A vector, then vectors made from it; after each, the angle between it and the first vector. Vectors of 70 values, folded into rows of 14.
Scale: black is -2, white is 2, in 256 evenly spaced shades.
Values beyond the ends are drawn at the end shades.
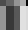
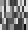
orthogonal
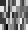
orthogonal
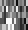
partly opposed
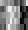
nearly opposite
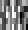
partly opposed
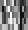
partly opposed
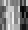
nearly opposite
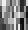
partly opposed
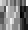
nearly opposite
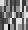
orthogonal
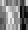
nearly opposite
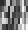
partly aligned
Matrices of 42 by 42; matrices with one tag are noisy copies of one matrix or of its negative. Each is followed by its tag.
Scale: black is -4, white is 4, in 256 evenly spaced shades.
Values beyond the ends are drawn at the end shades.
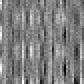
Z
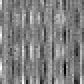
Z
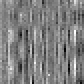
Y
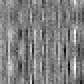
Y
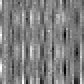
Z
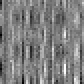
Z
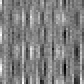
Z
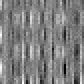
Z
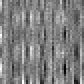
Z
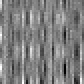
Z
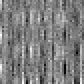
Z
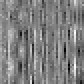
Y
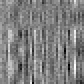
Y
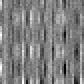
Z
